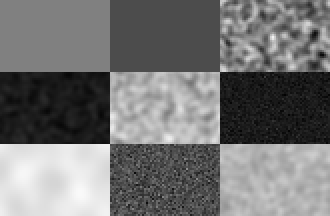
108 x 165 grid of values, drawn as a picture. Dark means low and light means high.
The table splits into 3 rows of 3 panels. Panel 1,1: middling, flat. Panel 1,2: low, flat. Panel 1,3: middling, blotchy, strong in contrast. Panel 2,1: very low, blotchy, faint in contrast. Panel 2,2: high, blotchy. Panel 2,3: very low, fine-grained, faint in contrast. Panel 3,1: very high, smooth, faint in contrast. Panel 3,2: low, fine-grained. Panel 3,3: high, blotchy, faint in contrast.
